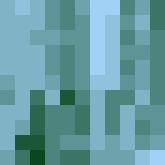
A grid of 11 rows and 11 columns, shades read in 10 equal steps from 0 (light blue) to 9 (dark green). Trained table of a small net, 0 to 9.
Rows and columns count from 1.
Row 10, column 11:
3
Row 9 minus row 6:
-1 1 5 2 0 2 1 4 -2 2 -1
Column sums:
26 32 50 44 57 50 12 26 41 34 48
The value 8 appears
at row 7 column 5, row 10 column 2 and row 10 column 3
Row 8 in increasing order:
2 2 2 2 4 4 5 5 5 6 7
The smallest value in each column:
2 1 2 2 4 3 0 0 2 1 0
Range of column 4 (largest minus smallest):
3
